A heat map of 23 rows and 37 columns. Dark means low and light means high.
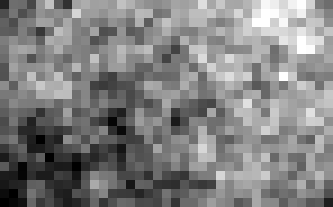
The ninth with the lowest average is the bottom left. Values rise toward the top right. The ninth with the highest average is the top right. Overall the values sit about 50% of the way up the scale. Neither half mirrors the other.
